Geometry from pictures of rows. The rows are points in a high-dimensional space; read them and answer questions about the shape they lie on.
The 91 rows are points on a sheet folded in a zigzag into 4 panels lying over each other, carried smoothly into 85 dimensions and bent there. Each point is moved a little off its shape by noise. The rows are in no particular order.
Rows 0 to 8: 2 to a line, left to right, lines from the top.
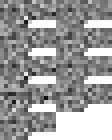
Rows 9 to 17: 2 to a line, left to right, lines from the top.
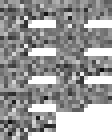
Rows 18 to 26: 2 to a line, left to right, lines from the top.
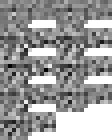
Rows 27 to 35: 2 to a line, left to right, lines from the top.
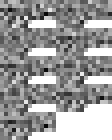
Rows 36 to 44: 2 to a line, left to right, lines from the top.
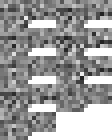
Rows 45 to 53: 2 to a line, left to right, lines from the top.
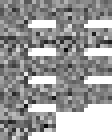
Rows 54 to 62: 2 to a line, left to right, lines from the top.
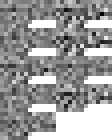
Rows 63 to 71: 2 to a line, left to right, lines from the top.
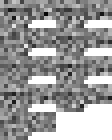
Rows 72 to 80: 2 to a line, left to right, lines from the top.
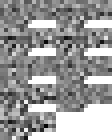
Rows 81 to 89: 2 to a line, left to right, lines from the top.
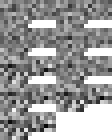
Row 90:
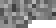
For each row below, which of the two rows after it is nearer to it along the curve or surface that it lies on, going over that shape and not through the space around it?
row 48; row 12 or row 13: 12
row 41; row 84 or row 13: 13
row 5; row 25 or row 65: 25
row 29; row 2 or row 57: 2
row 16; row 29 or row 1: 29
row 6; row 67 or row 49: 67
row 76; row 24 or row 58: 58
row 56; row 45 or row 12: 45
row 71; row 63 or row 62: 62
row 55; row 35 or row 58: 58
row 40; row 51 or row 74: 74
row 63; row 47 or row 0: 47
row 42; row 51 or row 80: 80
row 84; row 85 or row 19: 19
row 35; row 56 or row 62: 62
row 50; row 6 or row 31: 6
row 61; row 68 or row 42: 68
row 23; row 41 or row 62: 62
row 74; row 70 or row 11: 70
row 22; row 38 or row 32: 38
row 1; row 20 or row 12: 12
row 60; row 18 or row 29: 29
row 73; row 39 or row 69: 39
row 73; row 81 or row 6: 81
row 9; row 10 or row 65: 65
